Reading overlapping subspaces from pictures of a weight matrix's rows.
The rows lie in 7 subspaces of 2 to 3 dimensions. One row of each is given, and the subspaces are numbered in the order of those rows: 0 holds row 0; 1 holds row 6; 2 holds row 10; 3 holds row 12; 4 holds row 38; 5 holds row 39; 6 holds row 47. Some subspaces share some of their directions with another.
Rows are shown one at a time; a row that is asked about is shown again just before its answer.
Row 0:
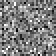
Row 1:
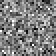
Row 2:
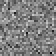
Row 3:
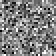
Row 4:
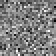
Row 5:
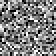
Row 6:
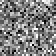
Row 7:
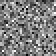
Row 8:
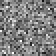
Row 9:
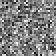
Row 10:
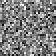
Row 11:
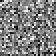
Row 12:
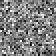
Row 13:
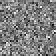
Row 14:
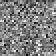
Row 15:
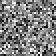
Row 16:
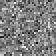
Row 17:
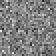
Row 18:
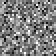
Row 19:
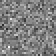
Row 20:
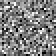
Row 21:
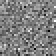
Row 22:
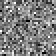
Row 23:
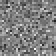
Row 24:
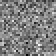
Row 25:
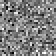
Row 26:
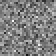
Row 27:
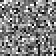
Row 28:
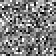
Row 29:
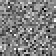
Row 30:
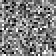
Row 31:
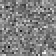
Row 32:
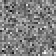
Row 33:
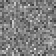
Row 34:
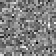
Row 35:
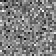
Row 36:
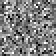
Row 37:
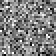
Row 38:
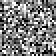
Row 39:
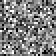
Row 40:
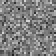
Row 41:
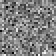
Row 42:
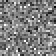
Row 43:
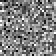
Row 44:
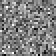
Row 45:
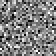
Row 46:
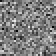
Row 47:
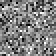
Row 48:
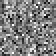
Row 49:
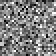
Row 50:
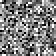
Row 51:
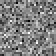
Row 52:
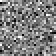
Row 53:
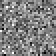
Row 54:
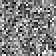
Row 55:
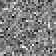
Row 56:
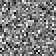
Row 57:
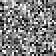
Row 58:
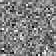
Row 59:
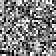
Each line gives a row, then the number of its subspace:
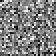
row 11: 6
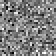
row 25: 3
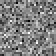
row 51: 6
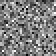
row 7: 1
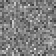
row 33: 0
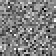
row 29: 0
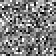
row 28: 6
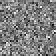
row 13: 3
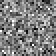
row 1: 1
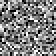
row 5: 3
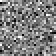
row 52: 4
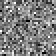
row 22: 2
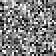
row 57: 4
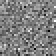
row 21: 0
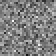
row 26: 1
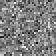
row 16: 6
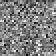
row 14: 1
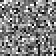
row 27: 6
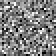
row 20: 0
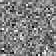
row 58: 4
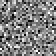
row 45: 3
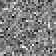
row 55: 6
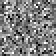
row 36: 2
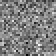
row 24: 1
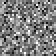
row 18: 2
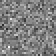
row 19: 2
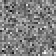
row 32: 5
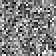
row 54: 5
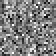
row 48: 2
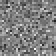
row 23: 0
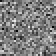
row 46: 4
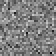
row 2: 3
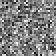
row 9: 5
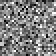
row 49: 1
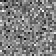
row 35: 4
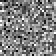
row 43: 4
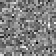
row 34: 6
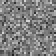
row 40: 2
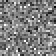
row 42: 0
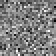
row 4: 0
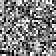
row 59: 2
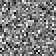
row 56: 3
